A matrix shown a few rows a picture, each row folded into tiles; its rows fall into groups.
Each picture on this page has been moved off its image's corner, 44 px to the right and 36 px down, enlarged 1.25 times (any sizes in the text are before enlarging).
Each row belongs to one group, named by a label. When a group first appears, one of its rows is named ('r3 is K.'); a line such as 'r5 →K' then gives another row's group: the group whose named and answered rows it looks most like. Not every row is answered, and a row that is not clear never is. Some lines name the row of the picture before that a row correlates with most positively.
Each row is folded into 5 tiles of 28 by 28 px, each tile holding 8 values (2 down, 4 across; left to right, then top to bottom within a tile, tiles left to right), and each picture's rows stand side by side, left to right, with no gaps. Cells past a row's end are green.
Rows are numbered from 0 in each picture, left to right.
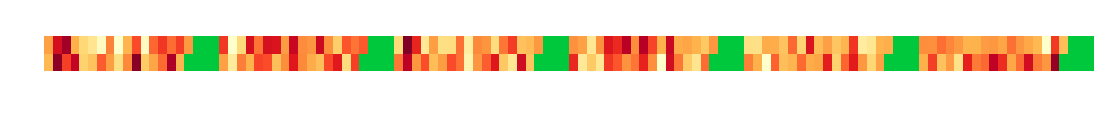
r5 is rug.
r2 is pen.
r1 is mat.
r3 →mat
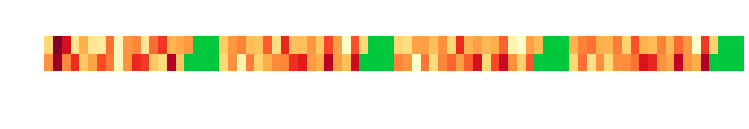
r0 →pen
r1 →rug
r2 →rug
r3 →rug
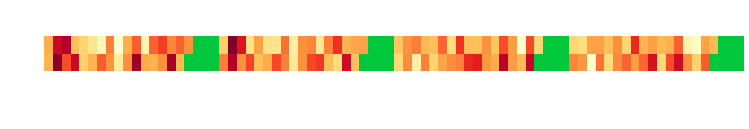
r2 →rug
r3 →rug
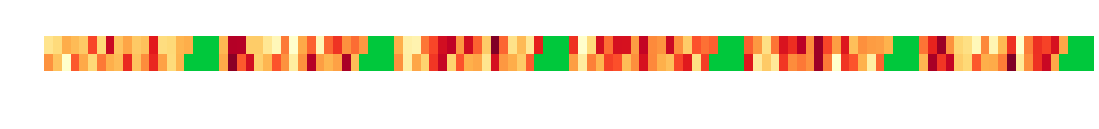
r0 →rug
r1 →pen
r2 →mat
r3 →mat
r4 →mat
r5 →pen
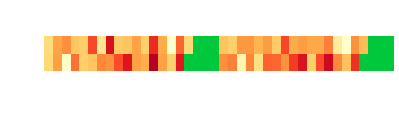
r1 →rug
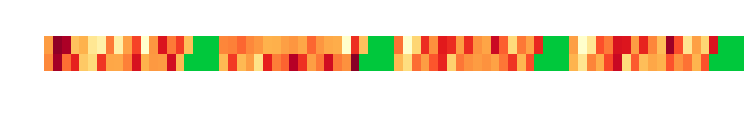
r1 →rug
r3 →mat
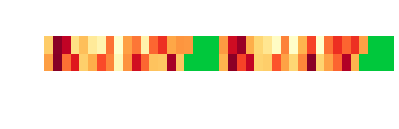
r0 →pen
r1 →pen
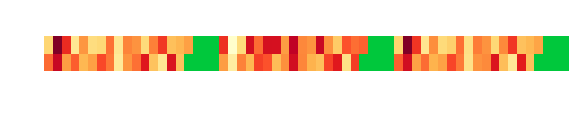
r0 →pen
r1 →mat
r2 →pen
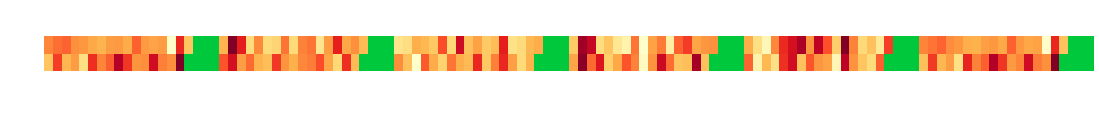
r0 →rug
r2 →rug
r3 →pen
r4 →mat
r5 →rug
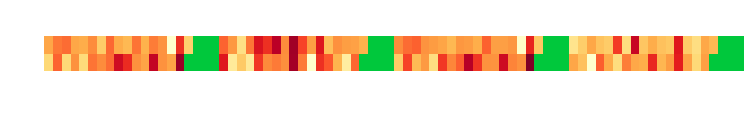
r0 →rug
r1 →mat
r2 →rug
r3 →rug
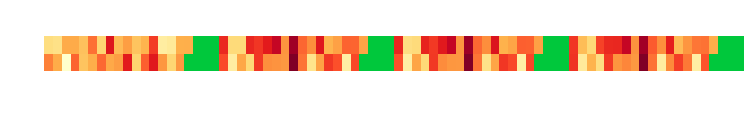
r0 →rug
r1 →mat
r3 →mat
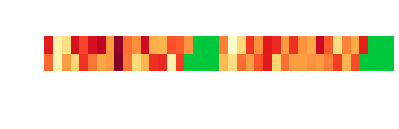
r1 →mat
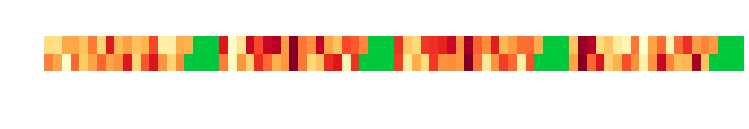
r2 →mat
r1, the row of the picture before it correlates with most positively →0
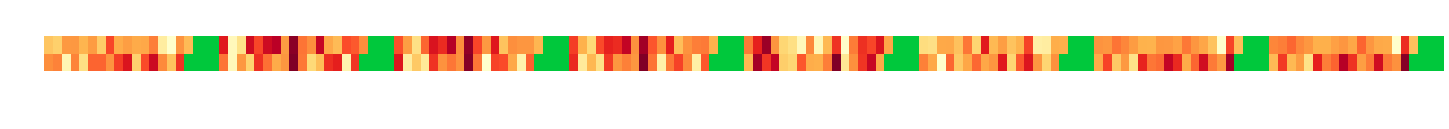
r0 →rug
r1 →mat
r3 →mat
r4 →pen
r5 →rug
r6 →rug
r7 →rug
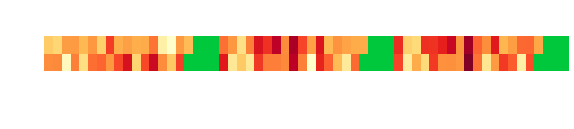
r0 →rug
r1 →mat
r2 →mat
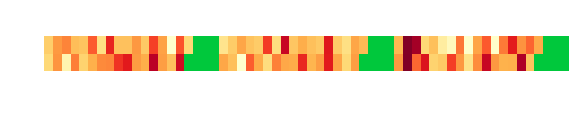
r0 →rug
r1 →rug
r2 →pen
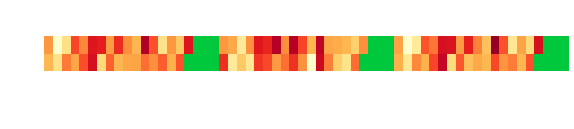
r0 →mat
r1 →mat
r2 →mat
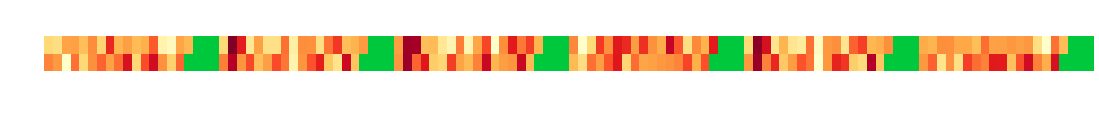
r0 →rug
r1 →pen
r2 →pen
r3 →mat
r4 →pen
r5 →rug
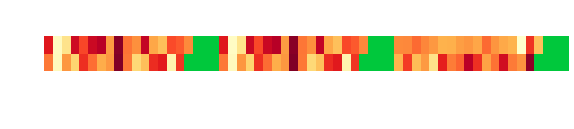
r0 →mat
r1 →mat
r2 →rug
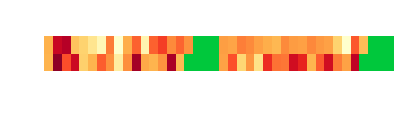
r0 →pen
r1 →rug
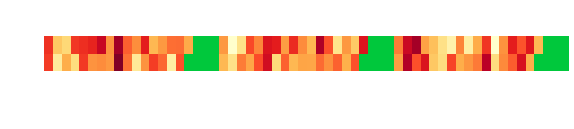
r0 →mat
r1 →mat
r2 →pen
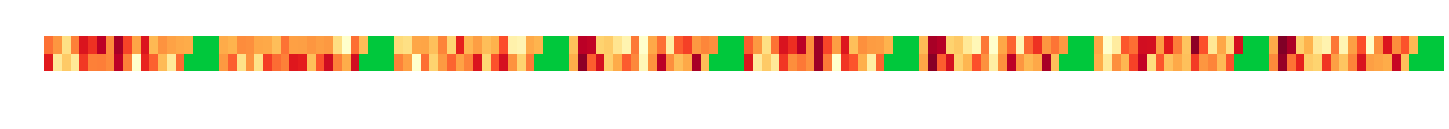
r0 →mat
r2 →rug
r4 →mat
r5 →pen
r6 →mat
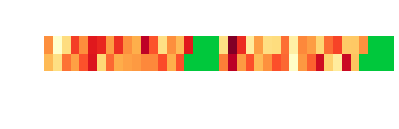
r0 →mat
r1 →pen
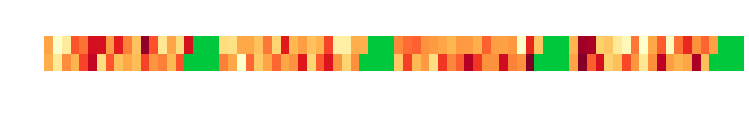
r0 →mat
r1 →rug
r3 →pen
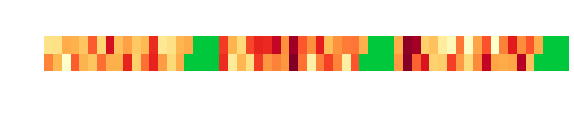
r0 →rug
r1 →mat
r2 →pen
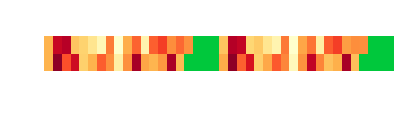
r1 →pen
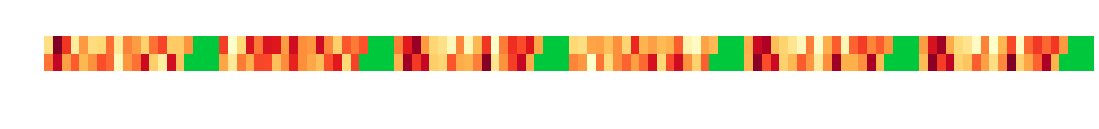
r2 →pen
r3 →rug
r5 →pen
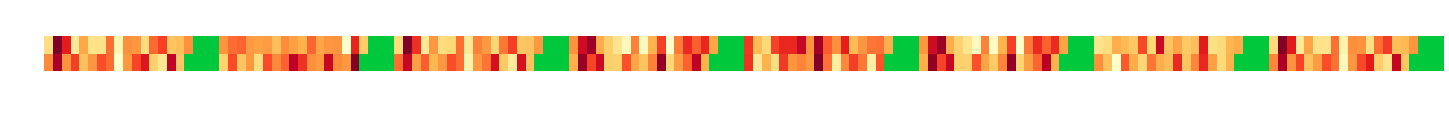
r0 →pen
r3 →pen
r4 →mat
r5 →pen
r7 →pen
